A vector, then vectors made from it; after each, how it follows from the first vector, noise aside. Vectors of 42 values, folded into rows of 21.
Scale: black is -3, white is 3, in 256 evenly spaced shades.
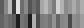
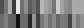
copied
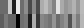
copied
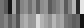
wrapped around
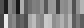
wrapped around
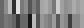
copied
